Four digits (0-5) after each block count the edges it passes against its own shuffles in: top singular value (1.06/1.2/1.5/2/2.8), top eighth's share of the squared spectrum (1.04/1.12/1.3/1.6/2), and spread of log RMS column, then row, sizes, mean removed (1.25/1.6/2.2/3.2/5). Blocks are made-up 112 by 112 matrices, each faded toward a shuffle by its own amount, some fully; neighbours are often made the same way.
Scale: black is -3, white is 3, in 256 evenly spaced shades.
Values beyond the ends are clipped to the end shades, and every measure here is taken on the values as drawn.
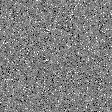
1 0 0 0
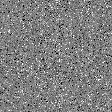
1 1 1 0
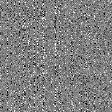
3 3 4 0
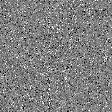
2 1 2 0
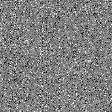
2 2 2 0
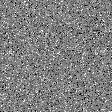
0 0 0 1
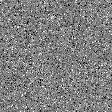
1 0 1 1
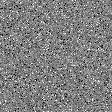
0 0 0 0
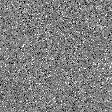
0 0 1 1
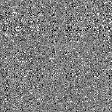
1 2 3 3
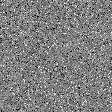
0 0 0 0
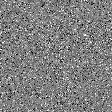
3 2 0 1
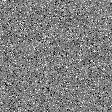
2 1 0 0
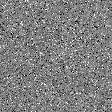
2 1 0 0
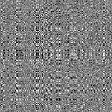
5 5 4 3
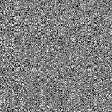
4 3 2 2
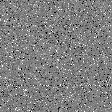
3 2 0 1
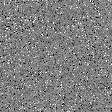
2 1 0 0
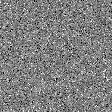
0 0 0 0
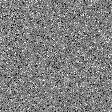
0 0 0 0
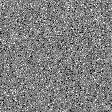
0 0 0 0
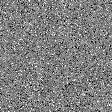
0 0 0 0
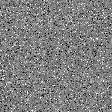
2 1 0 0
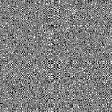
5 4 3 3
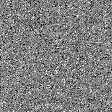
2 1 0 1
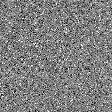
3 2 1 1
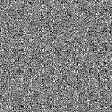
4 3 2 2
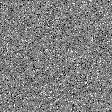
2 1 0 0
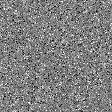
2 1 0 0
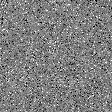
3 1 0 0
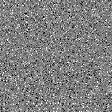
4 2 1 1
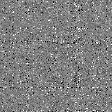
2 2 3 3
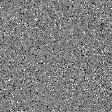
1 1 2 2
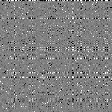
5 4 2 3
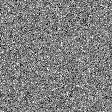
1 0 0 0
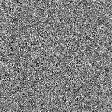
3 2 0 1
